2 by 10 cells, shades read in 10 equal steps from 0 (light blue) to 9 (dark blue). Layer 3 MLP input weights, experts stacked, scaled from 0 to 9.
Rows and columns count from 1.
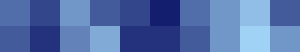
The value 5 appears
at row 1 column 1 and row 1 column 7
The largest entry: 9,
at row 1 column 6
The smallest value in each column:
5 7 3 2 7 8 5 3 0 3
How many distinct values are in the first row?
6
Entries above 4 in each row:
7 5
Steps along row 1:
up down up up up down down down up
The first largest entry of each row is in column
6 2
